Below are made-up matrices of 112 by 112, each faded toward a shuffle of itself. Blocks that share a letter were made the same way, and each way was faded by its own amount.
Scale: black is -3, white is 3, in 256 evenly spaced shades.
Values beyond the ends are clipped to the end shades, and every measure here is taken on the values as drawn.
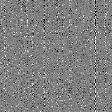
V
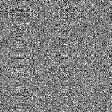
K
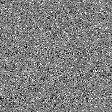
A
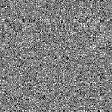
K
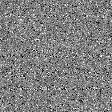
A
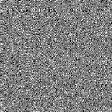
K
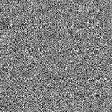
K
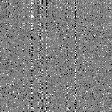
V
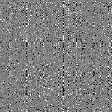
V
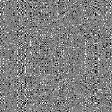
V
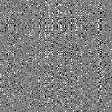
V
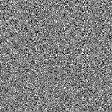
K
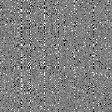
V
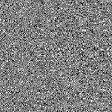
K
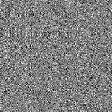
K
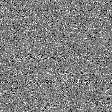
A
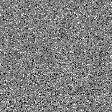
A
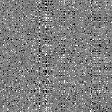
V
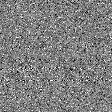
A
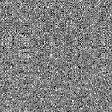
K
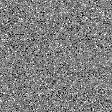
A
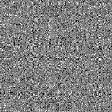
K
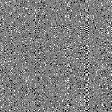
V
